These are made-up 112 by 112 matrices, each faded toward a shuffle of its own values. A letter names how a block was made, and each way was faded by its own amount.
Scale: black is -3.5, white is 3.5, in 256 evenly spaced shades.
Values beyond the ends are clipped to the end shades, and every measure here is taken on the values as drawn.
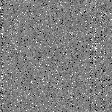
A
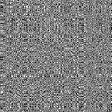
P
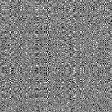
P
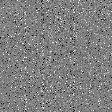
A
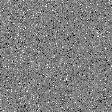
A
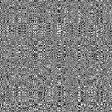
P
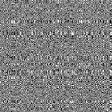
P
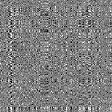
P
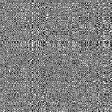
P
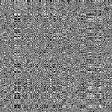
P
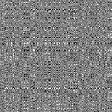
P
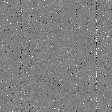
A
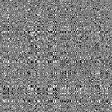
P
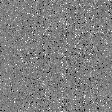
A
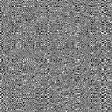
P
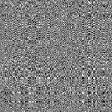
P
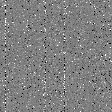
A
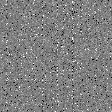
A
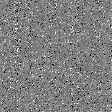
A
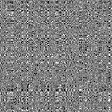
P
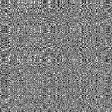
P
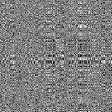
P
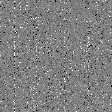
A
